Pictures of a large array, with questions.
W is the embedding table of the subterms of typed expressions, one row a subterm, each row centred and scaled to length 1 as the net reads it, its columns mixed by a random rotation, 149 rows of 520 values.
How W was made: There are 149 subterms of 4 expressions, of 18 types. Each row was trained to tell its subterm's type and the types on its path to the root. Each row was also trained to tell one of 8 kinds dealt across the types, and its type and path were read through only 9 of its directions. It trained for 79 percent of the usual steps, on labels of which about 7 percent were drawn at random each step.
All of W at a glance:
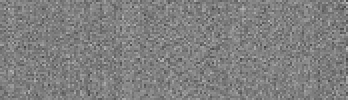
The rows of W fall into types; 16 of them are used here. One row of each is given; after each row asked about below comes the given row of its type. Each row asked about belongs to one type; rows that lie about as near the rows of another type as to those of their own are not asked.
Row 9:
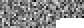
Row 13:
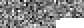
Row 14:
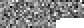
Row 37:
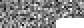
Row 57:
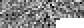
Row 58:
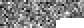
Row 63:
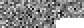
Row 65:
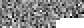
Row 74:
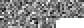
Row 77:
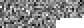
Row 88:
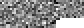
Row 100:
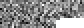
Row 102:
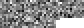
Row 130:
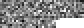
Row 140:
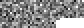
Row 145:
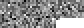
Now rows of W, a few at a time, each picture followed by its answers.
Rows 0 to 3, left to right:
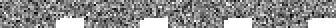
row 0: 88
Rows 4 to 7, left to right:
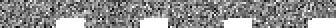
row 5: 145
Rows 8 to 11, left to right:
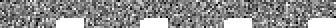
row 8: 74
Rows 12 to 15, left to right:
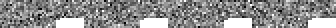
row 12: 102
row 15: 58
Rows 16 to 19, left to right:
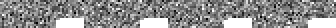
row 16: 74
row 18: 140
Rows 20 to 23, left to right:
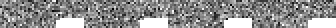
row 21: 100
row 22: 57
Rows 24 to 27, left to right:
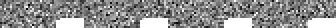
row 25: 65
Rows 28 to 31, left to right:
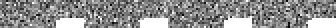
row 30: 57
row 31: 74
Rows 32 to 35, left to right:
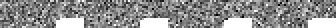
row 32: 57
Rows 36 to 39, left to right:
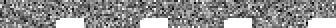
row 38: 58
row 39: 145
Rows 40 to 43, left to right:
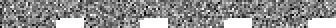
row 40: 100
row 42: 130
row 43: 102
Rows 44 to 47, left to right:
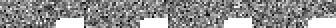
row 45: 100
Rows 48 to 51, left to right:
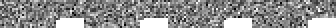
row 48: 65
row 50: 65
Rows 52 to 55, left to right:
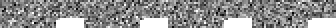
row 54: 77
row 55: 9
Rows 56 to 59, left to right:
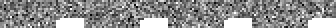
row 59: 37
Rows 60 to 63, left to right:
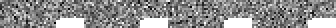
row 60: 9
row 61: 57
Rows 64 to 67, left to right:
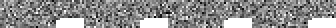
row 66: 88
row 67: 63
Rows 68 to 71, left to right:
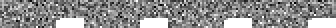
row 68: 88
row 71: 130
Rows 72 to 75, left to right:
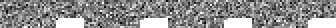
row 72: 13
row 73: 145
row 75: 14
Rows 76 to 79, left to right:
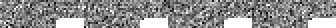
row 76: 65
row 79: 140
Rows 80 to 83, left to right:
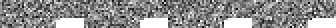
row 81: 77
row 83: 63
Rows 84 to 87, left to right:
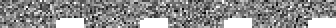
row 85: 13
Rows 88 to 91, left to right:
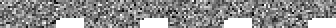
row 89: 140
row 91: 140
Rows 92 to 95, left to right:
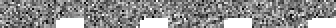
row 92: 63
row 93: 100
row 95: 102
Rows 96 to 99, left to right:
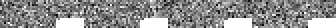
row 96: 77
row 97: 77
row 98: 9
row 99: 58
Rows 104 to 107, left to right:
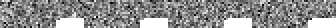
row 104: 77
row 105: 58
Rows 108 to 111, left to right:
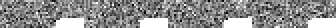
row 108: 63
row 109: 65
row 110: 140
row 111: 13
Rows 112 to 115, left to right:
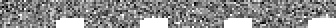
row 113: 37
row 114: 130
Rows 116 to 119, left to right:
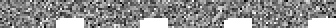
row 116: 9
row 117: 13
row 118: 65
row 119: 9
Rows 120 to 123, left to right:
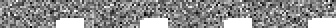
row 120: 14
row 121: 9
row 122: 9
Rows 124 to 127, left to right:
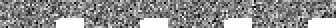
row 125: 140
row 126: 57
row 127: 65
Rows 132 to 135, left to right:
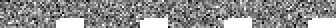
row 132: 130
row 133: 57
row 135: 57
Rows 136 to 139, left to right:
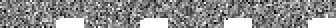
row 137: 130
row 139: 100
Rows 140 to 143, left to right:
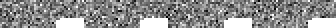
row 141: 37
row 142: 140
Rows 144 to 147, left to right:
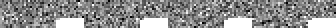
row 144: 13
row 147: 88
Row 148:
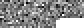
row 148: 130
